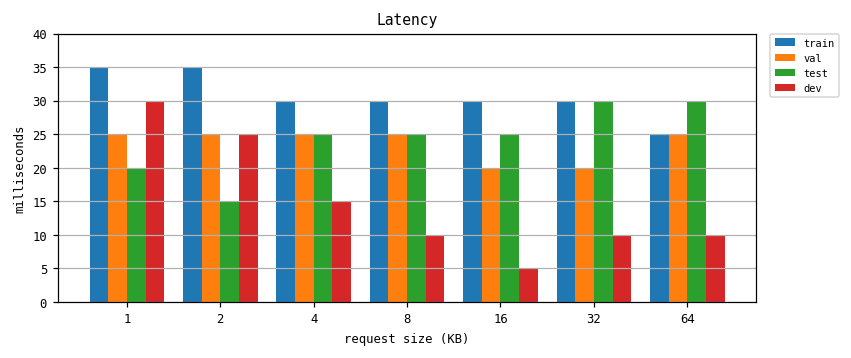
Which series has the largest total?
train
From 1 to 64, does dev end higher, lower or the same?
lower
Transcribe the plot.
Title: Latency
x-axis: request size (KB), ticks 1 2 4 8 16 32 64
y-axis: milliseconds, ticks 0 5 10 15 20 25 30 35 40
Legend: train, val, test, dev
Values:
train: 35 35 30 30 30 30 25
val: 25 25 25 25 20 20 25
test: 20 15 25 25 25 30 30
dev: 30 25 15 10 5 10 10
